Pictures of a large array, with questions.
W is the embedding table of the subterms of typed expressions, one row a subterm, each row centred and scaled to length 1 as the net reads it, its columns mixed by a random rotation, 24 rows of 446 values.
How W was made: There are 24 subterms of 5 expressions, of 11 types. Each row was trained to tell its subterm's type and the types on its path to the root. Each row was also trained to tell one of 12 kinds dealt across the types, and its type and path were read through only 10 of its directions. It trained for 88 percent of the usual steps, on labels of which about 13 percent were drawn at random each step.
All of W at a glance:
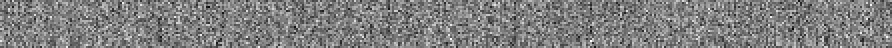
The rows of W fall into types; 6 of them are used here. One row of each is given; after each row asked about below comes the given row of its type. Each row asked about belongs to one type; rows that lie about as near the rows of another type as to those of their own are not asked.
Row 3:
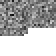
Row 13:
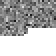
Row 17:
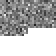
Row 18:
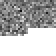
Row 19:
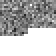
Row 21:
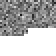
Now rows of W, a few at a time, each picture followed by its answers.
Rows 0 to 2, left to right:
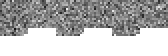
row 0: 19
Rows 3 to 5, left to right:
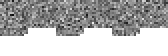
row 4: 13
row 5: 21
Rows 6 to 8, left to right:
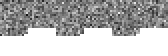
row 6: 3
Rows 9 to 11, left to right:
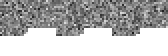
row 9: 18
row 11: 3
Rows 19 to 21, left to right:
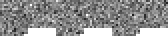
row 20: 18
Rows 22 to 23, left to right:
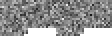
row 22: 21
